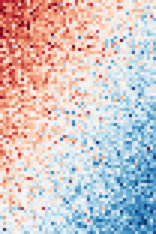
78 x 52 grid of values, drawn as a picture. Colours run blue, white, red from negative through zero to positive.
Mirror symmetry: none. Slope: up to the top left. Ninth with the lowest average: bottom right. Grain: fine.
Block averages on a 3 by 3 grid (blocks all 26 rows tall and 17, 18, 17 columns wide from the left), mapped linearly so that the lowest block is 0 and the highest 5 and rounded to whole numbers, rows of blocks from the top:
542 / 431 / 310
